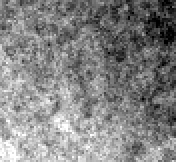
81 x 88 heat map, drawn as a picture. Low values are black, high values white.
On average the colour sits 50% of the way up the scale. The field climbs toward the bottom left. The top right is the ninth with the lowest average. The ninth with the highest average is the bottom left. The halves do not mirror each other. No row or column stands out.
